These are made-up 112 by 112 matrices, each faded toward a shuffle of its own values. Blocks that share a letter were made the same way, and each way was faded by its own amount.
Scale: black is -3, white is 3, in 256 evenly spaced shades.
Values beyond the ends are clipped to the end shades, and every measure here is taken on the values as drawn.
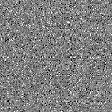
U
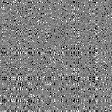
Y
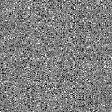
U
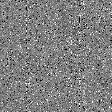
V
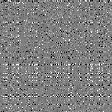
Y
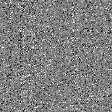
V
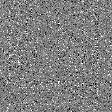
V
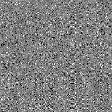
U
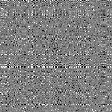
Y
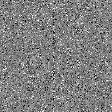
V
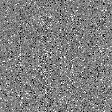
V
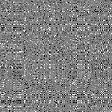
Y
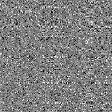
U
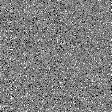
V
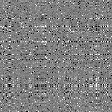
Y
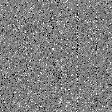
V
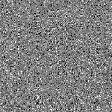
U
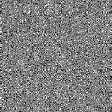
U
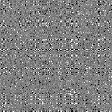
Y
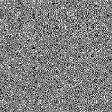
U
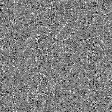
V
